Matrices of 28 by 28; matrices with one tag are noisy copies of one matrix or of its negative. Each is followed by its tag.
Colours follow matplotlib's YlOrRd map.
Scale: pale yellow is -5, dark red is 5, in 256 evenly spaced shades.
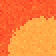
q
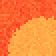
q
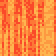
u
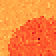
q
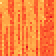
u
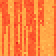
u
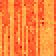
u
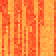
u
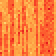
u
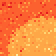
q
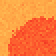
q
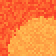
q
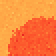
q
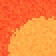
q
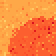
q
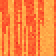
u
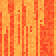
u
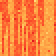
u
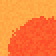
q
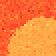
q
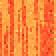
u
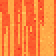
u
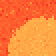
q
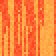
u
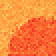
q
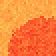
q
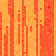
u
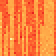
u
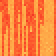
u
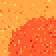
q
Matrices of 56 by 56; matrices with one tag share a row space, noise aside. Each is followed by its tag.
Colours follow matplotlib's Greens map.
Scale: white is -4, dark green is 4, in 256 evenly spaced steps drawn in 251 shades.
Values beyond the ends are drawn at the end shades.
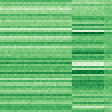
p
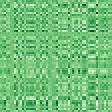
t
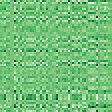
t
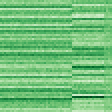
p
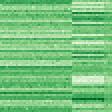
p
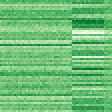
p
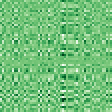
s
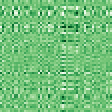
s
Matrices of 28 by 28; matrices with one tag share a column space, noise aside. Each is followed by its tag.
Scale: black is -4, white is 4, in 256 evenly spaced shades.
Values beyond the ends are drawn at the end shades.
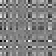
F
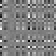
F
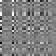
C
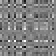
F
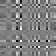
F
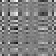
C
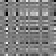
C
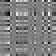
C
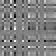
F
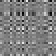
C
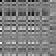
C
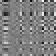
C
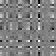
F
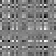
F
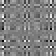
F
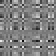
F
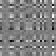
F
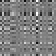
C
